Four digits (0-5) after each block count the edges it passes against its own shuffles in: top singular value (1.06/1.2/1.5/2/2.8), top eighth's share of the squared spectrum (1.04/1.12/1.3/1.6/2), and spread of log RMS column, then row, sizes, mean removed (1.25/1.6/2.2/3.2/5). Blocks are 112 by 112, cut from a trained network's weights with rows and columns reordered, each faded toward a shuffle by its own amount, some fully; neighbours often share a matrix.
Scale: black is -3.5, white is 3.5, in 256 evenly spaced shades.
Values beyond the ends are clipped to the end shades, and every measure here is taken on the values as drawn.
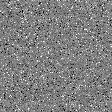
0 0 0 0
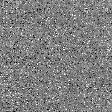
2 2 1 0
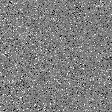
0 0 0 0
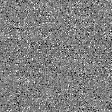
3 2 2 0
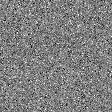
0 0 0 0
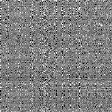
4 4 4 2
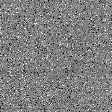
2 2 1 0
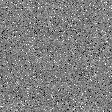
1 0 0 0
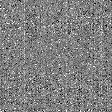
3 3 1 2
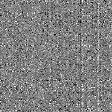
3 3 1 3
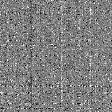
3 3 1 3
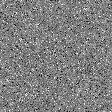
0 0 0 0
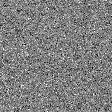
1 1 0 0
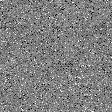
0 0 0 0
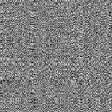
4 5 3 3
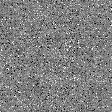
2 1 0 0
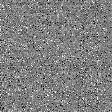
2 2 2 0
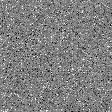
1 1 0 0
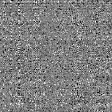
3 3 3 1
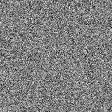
3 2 0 0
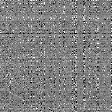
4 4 4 2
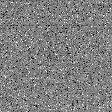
1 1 1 0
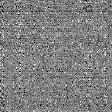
3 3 3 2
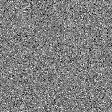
2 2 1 0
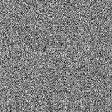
4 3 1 1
